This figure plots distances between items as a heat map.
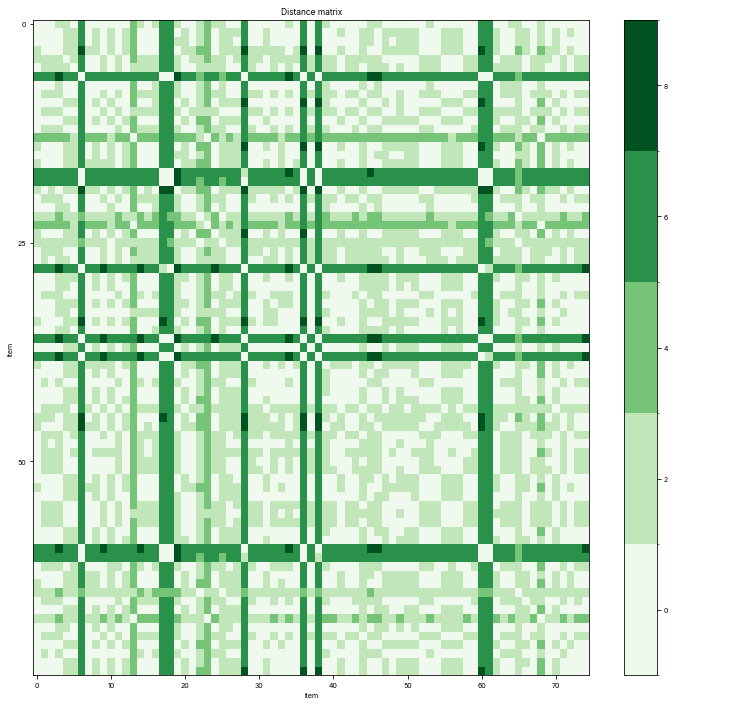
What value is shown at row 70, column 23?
4
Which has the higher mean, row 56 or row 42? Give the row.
56
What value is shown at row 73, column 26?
2
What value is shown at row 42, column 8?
2
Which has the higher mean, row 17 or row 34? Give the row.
17
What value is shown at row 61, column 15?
6
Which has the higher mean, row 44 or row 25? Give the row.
25
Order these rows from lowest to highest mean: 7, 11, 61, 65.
7, 11, 65, 61
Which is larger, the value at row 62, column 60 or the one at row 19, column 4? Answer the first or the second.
the first
